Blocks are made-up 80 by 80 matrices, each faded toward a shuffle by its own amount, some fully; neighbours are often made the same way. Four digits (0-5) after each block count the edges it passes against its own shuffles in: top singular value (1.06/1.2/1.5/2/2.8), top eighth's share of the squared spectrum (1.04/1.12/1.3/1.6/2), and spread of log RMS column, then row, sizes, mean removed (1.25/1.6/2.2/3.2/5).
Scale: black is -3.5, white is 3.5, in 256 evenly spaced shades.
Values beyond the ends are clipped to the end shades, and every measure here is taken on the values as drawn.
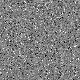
2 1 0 0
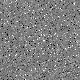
0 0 0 0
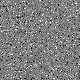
0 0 0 0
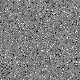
1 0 0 0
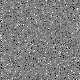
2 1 1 0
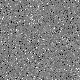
0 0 0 0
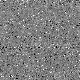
1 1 0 2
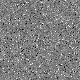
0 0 0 1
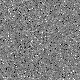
0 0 0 0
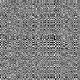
5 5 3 3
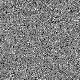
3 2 0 0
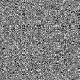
4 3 2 2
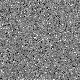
0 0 0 0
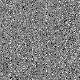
1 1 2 0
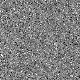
0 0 1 0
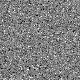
0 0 1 0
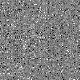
3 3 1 2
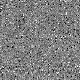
3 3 0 1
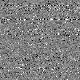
2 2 0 3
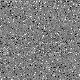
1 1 0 1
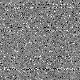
1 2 0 3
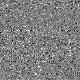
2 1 0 2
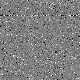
2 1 0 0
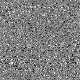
1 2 0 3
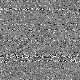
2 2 0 3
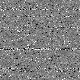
2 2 0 2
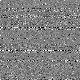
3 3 0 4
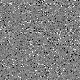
3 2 0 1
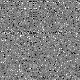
3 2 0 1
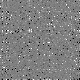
4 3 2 1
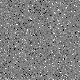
2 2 0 0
